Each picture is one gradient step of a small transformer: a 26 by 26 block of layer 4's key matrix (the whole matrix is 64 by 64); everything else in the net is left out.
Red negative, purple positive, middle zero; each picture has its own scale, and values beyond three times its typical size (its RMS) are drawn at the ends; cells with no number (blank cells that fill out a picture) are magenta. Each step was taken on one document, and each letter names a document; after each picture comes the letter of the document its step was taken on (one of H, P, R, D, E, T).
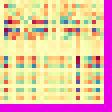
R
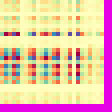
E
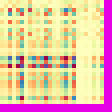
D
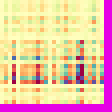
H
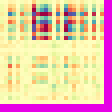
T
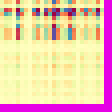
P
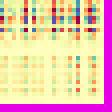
R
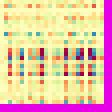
E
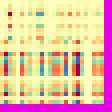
P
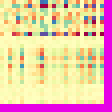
E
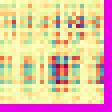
H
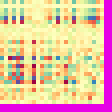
H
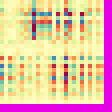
T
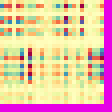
E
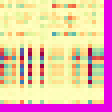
E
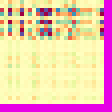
D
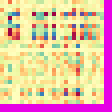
P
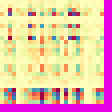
P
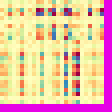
P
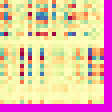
E
